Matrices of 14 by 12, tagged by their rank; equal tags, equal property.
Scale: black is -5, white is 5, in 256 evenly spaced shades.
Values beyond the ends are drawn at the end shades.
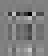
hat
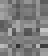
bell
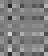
hat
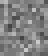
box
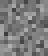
box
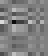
hat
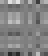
hat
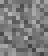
box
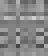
bell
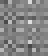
bell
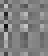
hat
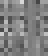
bell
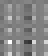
hat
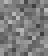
box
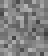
box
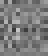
bell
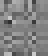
bell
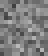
box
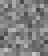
box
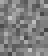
box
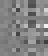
bell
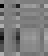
hat
